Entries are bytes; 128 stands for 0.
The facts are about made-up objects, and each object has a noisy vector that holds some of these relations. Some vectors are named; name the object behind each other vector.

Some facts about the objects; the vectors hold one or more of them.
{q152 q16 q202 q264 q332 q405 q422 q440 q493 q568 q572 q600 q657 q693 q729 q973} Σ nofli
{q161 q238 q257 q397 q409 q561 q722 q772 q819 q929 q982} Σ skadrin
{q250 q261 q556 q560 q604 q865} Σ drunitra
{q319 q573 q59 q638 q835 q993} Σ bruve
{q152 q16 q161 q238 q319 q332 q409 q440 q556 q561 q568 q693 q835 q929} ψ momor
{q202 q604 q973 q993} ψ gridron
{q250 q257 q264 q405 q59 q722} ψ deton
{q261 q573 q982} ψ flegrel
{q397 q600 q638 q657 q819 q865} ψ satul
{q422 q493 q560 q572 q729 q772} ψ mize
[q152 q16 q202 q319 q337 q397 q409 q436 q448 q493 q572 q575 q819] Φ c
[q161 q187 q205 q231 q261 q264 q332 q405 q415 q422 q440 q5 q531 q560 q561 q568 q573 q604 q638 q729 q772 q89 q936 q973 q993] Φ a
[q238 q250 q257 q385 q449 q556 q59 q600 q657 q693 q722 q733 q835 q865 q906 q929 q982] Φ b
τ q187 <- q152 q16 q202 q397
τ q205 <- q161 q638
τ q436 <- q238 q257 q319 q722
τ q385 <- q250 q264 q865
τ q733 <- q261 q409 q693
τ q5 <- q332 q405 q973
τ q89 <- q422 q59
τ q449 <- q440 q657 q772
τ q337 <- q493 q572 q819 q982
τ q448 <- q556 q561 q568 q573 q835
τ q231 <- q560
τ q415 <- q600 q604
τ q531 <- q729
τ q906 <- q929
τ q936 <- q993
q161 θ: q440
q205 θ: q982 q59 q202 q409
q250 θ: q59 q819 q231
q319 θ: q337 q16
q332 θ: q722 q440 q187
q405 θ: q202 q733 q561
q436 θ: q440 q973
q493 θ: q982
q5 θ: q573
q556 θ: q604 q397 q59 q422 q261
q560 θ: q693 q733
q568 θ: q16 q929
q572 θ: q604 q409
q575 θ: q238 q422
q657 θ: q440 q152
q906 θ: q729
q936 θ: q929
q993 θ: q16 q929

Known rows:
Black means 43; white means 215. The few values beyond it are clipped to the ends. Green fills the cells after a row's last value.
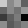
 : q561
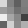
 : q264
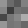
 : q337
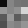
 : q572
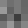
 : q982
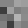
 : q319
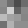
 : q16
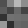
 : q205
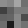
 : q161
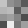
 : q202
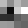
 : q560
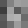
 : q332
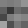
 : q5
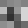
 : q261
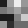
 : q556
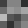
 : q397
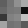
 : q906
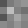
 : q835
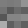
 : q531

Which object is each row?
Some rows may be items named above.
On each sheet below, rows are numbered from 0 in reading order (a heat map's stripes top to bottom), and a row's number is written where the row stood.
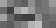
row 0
q772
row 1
q733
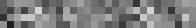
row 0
q436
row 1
q16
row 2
q332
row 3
q187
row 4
q819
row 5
q16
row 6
q319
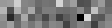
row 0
q250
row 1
q982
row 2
q561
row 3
q238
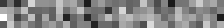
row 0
q422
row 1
q993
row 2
q604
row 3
q575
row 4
q152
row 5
q973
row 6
q657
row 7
q405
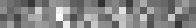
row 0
q982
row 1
q600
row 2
q59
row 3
q729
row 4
q440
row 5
q929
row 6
q238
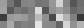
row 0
q573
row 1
q693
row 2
q264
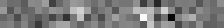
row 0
q982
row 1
q409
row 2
q865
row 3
q982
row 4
q638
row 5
q422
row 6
q448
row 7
q231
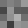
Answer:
q568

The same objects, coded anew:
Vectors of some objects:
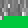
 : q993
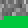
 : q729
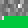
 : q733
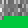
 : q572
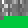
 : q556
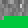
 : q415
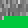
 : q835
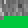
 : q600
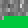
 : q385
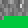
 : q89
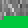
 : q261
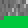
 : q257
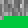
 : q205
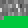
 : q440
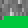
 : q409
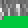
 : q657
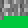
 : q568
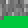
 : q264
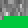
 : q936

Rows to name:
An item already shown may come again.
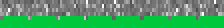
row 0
q436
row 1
q332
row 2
q693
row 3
q560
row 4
q556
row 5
q59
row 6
q436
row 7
q319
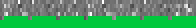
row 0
q319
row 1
q929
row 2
q819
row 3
q319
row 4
q638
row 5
q929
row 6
q161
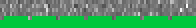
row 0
q604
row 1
q332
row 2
q152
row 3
q772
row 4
q59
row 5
q238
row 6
q982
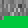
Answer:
q152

